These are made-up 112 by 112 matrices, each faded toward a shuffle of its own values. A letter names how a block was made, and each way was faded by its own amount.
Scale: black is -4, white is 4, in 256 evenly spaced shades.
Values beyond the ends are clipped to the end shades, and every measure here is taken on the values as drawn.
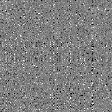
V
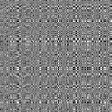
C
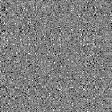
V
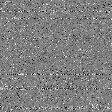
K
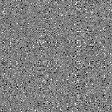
V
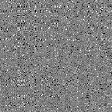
V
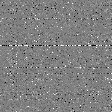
K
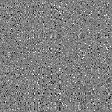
V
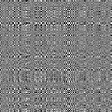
C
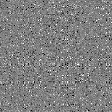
V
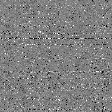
K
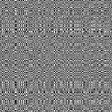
C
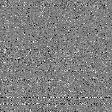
K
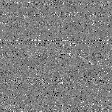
K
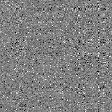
V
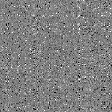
V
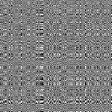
C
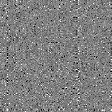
V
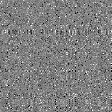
V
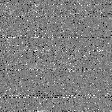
K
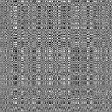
C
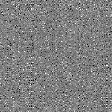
V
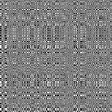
C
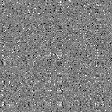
V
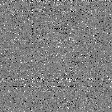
K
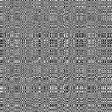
C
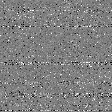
K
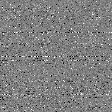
K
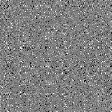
V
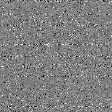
K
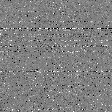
K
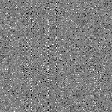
V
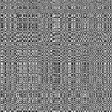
C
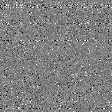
K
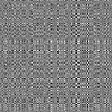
C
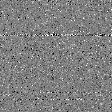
K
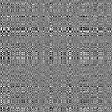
C
